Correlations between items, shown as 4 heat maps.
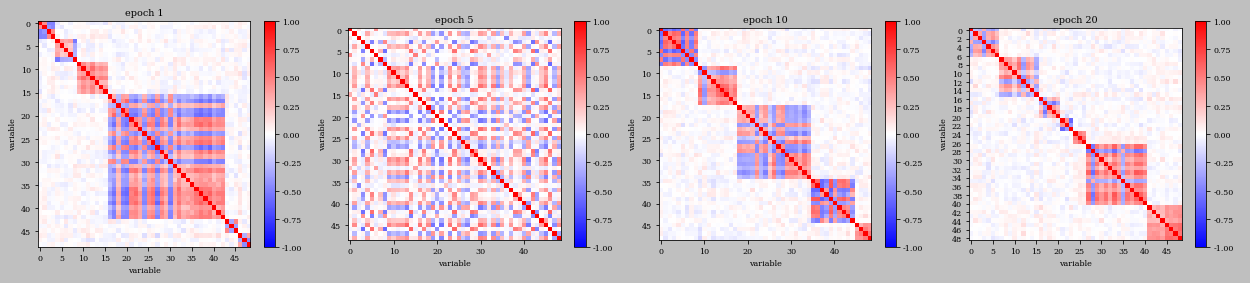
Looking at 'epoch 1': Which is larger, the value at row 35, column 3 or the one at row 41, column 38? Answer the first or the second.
the second
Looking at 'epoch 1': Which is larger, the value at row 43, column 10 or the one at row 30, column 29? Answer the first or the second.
the first
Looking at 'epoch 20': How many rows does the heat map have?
49
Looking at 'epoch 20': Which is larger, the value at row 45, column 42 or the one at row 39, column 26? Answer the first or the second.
the first
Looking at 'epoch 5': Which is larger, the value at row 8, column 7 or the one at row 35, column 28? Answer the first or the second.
the second
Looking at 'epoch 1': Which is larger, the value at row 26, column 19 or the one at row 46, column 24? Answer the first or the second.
the second
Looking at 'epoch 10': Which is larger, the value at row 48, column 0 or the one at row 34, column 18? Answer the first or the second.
the first
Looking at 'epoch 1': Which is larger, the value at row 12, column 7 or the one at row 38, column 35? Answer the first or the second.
the second
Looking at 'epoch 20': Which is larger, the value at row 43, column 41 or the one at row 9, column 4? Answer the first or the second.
the first
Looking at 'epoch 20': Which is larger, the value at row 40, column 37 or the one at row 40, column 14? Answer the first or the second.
the first
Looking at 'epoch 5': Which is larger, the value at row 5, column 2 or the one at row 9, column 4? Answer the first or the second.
the second
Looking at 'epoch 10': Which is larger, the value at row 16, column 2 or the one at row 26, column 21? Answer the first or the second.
the first
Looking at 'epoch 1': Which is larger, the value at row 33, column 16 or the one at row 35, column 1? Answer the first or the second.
the second
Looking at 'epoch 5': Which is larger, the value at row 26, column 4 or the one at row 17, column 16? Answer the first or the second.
the second
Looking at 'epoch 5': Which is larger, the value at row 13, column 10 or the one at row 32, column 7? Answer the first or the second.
the first
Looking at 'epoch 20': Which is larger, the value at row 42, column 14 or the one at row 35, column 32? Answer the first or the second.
the first
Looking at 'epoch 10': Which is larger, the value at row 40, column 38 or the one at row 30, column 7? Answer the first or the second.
the first
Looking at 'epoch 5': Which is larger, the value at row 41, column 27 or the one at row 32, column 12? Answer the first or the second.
the first
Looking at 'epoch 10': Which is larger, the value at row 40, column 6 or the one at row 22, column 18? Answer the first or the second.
the first
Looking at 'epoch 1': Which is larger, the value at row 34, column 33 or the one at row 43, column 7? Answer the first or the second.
the first
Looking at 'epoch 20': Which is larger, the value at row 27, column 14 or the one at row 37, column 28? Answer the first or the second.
the first
